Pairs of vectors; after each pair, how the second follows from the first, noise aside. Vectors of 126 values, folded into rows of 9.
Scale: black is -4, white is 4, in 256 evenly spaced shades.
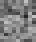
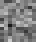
reversed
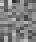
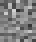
wrapped around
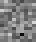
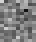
wrapped around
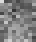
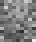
reversed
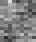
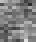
reversed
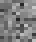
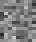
wrapped around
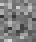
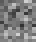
reversed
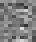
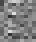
reversed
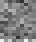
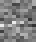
wrapped around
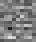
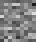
wrapped around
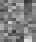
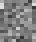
wrapped around
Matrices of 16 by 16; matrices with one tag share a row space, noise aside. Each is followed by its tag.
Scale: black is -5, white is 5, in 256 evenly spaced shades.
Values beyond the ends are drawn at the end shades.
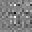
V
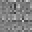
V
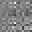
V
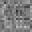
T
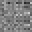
T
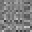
T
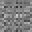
T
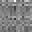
V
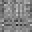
T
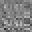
T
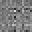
V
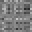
T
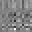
V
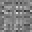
T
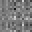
V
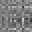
V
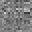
T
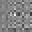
V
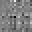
V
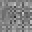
V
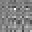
V
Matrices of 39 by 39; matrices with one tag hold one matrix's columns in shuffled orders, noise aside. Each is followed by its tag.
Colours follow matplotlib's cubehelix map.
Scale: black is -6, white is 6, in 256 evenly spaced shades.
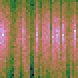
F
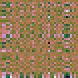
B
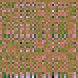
B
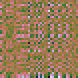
B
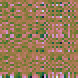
B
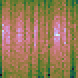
F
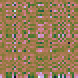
B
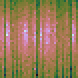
F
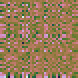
B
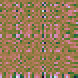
B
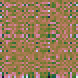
B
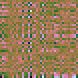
B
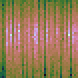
F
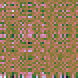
B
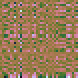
B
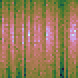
F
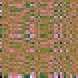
B
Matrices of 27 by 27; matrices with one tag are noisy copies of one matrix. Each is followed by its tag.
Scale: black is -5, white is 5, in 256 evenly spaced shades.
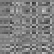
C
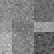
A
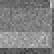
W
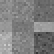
A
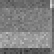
W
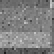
W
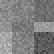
A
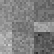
A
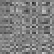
C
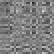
C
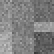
A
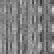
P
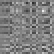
C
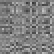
C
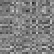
C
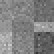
A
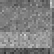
W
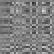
C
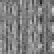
P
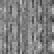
P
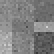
A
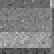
W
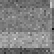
W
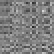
C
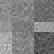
A
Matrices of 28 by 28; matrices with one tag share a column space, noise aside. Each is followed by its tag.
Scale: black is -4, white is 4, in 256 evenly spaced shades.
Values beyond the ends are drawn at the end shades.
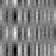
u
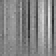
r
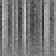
r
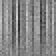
r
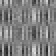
u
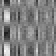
u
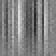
r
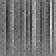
r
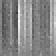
r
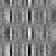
u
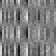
u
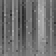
r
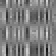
u
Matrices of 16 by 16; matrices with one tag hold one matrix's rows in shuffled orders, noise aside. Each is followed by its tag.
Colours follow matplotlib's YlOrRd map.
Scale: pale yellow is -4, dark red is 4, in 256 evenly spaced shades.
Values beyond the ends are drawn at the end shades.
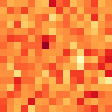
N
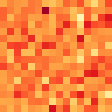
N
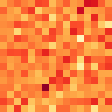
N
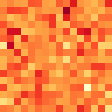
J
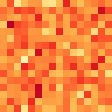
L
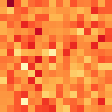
L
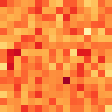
J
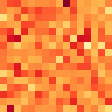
J
